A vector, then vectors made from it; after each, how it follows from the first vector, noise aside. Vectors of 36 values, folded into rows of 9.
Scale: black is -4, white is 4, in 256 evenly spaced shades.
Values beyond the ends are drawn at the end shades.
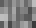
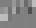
partly zeroed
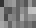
reversed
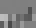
partly zeroed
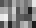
scaled up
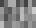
reversed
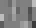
partly zeroed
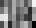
scaled up
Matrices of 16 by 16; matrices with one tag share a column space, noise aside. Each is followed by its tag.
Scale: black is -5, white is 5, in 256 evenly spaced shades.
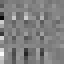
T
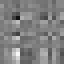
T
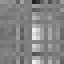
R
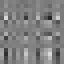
T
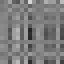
R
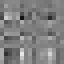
T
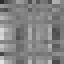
R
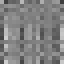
R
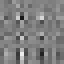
T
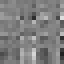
T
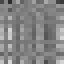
R
